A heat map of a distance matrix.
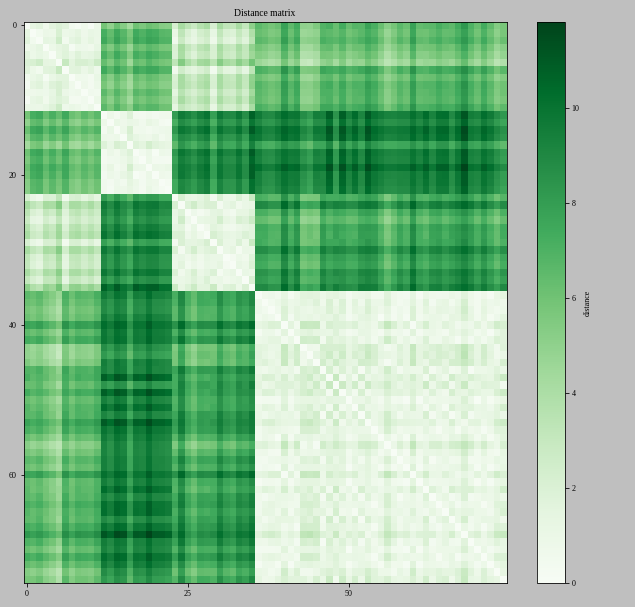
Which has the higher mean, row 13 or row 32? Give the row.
13
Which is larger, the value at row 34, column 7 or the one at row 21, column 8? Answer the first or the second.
the second
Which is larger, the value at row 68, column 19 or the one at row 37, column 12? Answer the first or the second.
the first
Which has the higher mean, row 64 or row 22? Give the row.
22
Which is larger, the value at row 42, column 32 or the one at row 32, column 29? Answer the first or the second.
the first
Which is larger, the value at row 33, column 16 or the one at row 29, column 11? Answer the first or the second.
the first
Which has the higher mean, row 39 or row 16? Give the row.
16
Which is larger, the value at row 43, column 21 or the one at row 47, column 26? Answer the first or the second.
the first
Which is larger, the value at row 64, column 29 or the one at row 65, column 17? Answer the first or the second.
the second
